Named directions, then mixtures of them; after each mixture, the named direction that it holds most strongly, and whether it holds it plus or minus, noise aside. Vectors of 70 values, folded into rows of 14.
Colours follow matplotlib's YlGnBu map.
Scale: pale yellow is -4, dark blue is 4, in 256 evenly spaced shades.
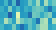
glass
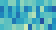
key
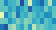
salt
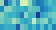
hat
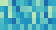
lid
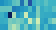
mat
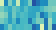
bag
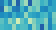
bag, minus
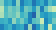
key, minus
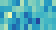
mat, minus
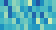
lid, minus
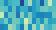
salt, plus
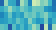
bag, minus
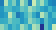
bag, minus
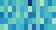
salt, minus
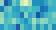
hat, plus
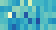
mat, minus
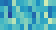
lid, minus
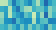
lid, plus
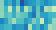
key, minus
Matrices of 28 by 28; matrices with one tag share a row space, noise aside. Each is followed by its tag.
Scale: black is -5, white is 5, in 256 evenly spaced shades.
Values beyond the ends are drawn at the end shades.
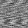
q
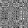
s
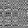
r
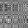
r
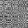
r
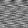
q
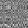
r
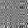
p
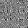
p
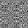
s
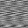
q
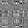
s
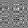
s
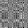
s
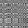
r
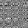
r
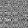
r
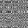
r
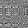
r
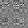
s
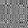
p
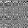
r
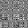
s
